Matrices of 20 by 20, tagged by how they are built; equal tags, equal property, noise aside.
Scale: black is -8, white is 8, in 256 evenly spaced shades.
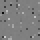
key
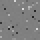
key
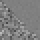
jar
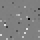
key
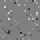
key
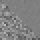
jar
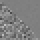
jar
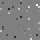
key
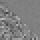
jar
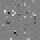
key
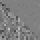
jar
